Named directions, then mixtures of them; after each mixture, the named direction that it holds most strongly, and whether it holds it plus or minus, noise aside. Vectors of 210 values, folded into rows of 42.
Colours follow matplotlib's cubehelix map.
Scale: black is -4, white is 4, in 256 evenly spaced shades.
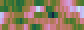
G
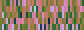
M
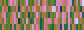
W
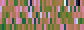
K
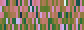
K, plus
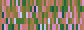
M, minus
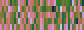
W, minus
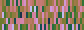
M, plus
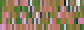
K, minus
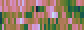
G, minus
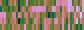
W, plus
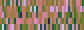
M, plus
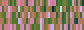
W, minus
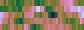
G, plus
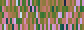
M, minus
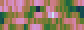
G, minus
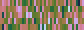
M, minus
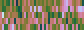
M, plus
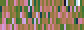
K, minus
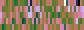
K, plus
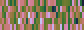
W, minus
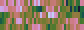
G, minus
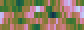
G, plus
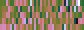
K, minus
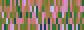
M, plus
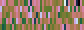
K, plus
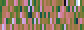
K, minus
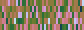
M, minus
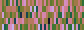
M, plus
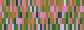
M, plus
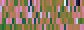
K, plus
